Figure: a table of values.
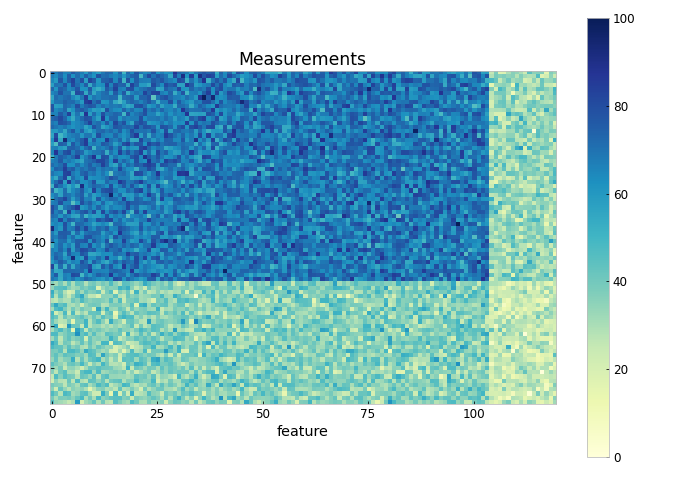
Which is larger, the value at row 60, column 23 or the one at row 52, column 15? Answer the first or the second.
the first
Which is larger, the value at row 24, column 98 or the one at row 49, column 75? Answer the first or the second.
the second
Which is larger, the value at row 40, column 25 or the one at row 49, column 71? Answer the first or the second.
the second
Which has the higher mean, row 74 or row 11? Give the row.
11
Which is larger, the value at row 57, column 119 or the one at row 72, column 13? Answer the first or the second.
the second
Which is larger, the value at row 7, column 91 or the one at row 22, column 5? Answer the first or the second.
the first
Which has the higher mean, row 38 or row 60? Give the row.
38
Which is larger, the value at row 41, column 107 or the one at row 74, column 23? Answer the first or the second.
the second
